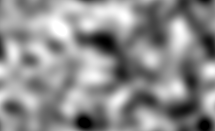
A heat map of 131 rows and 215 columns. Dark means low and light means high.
No lone cell stands out from its neighbours. Neither half mirrors the other. The texture varies smoothly and slowly. No single row or column stands out from its neighbours. The top left is the ninth with the highest average.
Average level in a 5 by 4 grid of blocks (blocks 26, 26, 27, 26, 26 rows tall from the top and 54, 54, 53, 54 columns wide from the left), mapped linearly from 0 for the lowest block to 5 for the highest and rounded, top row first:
3 5 3 1
3 2 1 2
4 4 1 2
3 3 2 2
2 1 3 0
